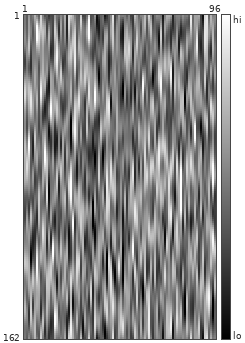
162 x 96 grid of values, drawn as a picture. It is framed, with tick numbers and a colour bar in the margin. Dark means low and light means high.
Average level on the scale: 50%. Grain: streaks running down. Mirror symmetry: none. Histogram: bell-shaped.
